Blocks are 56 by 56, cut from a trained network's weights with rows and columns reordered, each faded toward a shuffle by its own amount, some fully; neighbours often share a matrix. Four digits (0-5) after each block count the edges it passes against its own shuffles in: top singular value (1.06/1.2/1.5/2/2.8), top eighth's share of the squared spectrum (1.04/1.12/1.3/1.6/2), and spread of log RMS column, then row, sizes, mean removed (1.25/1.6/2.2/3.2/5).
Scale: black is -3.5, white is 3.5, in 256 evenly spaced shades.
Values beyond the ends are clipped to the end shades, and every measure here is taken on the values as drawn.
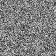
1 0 0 0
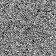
0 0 0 0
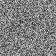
0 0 0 0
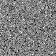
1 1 0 0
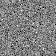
0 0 0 0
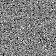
0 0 0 0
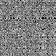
3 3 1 2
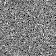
1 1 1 0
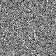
0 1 0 0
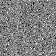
2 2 0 0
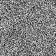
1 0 0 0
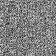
3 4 0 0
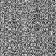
3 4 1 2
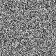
1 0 0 0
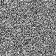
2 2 0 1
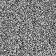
0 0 0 0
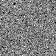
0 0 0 0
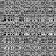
4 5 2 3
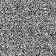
2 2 0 0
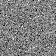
0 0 0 0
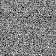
2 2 0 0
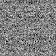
3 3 0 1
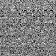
3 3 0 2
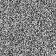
2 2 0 0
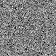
1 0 0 0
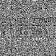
3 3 1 1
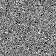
1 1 0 0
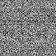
3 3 1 2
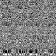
4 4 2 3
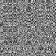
4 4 2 2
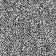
2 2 0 0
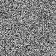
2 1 0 0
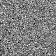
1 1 0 0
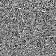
2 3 0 1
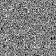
2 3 0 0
